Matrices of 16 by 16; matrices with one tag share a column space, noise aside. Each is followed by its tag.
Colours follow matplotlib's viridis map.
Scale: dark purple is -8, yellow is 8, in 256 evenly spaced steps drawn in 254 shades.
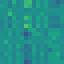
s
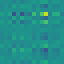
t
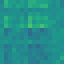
s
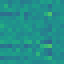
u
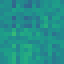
s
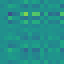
t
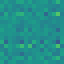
u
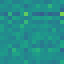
t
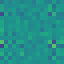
u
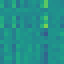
s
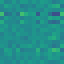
t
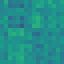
s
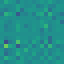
u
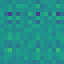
t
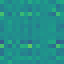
u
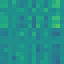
s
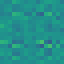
u
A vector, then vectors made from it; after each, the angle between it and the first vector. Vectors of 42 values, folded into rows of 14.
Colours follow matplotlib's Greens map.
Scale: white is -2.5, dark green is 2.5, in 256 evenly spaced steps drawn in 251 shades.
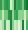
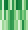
partly aligned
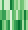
nearly opposite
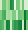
nearly opposite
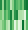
nearly parallel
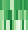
nearly parallel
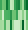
nearly parallel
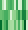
partly opposed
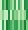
orthogonal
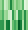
nearly opposite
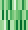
partly opposed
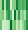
partly aligned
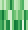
nearly opposite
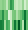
nearly opposite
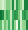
orthogonal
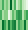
partly opposed
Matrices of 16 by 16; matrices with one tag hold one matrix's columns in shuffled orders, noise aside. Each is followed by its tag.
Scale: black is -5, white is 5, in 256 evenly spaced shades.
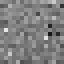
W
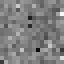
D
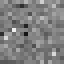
W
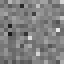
W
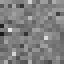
W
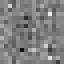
D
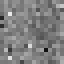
D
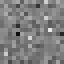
W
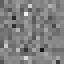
D
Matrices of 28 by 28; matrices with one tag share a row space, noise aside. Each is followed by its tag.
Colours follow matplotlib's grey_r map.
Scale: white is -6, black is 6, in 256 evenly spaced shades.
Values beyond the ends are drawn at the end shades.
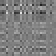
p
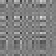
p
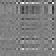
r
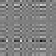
p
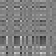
p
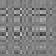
p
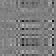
r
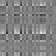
p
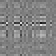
p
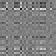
p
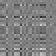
p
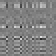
p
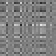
p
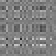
p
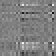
r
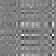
r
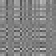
p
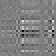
r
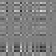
p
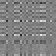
p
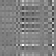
r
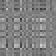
p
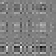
p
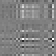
r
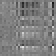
r
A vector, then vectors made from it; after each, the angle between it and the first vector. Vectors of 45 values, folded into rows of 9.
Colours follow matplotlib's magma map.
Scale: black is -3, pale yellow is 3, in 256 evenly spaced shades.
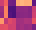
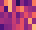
partly opposed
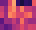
nearly opposite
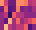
partly aligned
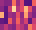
partly opposed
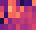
nearly opposite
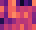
nearly opposite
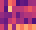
partly opposed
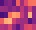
orthogonal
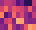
partly opposed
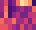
nearly parallel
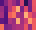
partly opposed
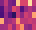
partly aligned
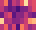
partly aligned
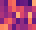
partly opposed
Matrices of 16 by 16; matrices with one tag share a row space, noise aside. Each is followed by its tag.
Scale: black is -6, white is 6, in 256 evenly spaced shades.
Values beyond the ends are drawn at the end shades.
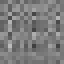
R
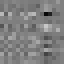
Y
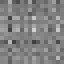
R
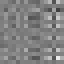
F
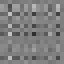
R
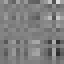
F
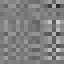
F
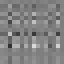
R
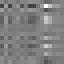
Y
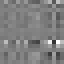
F
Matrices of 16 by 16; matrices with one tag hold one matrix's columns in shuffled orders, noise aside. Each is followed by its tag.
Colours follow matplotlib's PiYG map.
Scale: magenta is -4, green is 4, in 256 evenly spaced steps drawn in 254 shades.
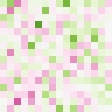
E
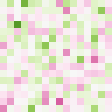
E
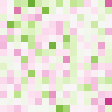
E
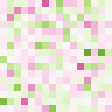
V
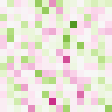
E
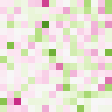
V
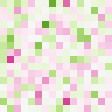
E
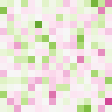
E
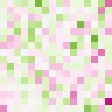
E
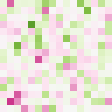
E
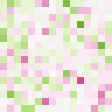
E
